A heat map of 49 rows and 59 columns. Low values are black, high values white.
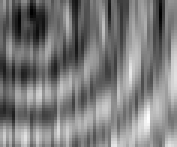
There is an overall slope up to the bottom right. Concentric rings centre on the top left. The ninth with the lowest average is the top left. The bottom right is the ninth with the highest average.
